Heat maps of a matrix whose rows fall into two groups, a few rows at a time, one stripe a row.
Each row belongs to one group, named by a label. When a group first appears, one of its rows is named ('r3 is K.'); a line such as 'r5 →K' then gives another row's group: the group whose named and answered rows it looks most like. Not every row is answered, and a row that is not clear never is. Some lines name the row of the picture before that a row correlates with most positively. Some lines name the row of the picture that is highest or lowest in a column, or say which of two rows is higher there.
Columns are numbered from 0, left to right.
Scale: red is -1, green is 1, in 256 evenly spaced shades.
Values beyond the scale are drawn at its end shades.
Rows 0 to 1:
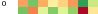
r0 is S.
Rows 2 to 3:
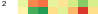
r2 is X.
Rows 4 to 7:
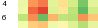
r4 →X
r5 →X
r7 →X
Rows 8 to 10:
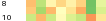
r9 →S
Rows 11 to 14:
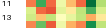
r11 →S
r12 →X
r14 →S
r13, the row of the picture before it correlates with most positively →10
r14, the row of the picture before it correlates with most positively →9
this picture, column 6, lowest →13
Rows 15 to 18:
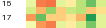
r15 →X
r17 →S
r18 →X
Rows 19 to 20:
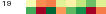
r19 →X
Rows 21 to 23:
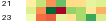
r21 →S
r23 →X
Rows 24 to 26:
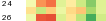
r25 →S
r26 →X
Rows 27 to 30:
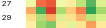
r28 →S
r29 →S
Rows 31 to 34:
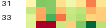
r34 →X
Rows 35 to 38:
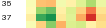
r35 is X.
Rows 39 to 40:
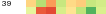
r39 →S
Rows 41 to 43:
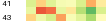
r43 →S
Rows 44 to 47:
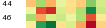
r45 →X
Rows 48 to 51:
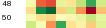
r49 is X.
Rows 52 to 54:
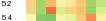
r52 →S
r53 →S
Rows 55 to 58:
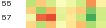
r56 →S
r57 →X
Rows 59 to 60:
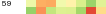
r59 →X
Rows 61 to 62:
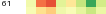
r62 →X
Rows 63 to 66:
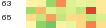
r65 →S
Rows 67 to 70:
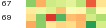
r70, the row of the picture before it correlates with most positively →65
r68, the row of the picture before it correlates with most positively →63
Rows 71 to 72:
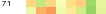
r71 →S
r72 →X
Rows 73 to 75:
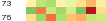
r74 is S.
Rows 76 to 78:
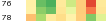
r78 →S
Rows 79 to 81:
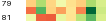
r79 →S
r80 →S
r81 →X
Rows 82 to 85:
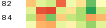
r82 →S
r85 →X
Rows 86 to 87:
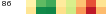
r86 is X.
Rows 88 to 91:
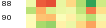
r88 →X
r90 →X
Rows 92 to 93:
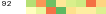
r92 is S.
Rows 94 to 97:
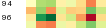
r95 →S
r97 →X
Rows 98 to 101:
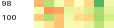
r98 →S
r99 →X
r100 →S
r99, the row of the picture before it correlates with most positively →97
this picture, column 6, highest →98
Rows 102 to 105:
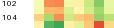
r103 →X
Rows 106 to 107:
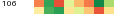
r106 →S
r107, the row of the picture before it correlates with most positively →105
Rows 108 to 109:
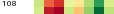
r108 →X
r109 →X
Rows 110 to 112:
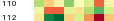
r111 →X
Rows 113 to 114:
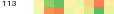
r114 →X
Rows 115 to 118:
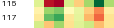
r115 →X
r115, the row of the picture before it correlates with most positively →114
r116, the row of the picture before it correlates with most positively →113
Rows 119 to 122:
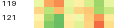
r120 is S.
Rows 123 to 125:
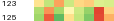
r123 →S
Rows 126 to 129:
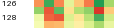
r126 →S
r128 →X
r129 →X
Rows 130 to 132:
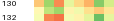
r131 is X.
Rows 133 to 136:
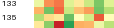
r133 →X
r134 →S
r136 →S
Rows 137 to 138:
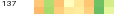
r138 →S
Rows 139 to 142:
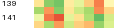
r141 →X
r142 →S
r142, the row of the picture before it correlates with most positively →137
